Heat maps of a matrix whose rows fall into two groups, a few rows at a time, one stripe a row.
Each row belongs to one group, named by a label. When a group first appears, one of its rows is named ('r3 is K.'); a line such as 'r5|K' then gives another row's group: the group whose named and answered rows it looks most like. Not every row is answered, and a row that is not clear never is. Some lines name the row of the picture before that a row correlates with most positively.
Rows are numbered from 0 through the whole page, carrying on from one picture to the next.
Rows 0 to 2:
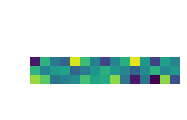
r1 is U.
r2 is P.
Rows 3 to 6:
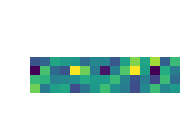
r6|U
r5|P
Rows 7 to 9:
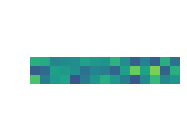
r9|U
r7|P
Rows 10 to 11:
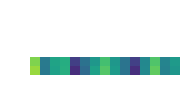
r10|U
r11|U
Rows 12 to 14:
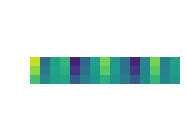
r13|U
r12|U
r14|U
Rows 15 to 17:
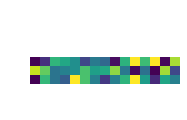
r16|P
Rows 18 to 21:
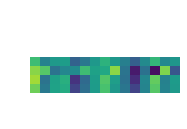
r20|U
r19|P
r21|U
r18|U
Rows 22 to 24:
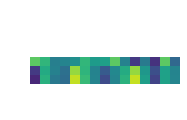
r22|P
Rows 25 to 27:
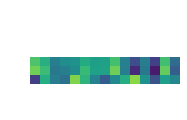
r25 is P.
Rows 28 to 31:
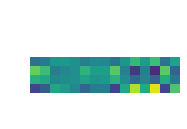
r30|P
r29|P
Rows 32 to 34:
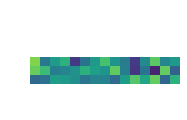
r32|U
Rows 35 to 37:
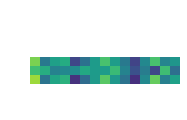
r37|U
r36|P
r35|U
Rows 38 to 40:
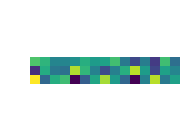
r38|P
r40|U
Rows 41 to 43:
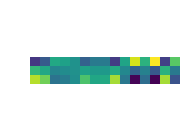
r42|P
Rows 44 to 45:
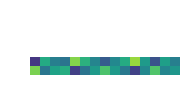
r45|U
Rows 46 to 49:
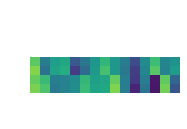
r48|P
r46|U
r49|P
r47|U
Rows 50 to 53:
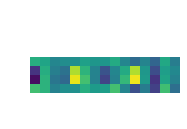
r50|P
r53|P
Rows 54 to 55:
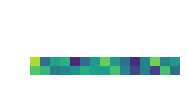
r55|P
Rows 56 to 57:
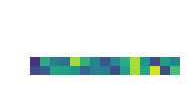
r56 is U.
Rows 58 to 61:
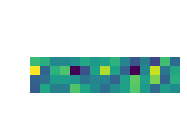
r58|P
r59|U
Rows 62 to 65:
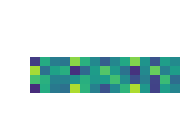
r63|U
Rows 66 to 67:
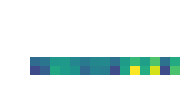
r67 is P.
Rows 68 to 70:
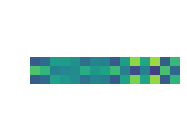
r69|P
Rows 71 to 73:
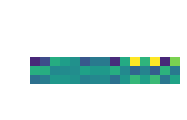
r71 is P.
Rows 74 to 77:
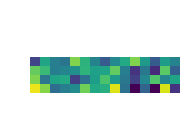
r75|P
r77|P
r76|U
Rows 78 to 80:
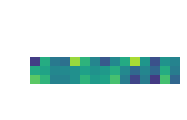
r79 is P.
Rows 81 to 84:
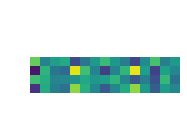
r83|P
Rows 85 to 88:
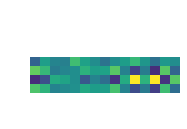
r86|P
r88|P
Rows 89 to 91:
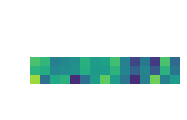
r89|P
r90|P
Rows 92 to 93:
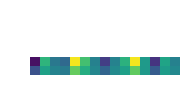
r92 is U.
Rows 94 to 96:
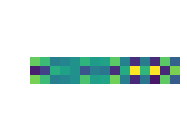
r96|P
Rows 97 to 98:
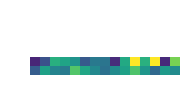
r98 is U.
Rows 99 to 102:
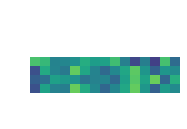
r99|P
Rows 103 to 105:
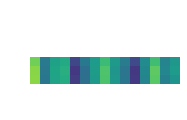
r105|U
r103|U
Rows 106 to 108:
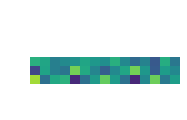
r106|P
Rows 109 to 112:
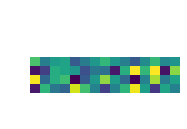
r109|U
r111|U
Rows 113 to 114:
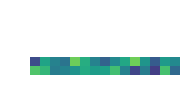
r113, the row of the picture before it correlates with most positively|112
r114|P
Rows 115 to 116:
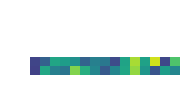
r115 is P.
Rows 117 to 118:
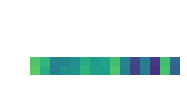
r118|P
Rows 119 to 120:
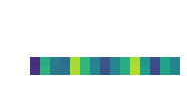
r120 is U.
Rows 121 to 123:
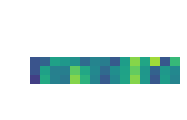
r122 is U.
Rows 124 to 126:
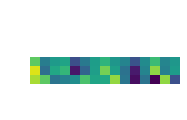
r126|P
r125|U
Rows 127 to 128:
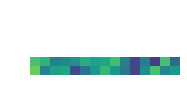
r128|U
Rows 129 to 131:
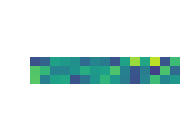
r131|U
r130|P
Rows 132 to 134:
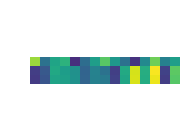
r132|U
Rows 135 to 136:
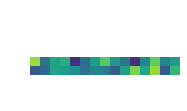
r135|U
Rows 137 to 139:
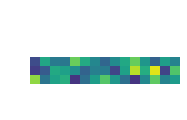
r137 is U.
